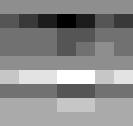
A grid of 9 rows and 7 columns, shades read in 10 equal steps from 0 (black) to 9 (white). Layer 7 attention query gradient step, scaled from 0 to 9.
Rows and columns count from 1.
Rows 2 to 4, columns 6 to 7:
3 2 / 4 4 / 5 4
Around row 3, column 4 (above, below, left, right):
0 3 4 3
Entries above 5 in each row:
0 0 0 0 0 7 0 7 7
